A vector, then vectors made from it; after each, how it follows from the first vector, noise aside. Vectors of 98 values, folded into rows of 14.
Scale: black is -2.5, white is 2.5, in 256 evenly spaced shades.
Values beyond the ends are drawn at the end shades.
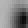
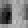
wrapped around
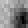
copied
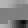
partly zeroed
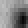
copied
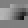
partly zeroed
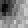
reversed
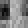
wrapped around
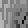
partly zeroed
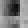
wrapped around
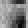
wrapped around
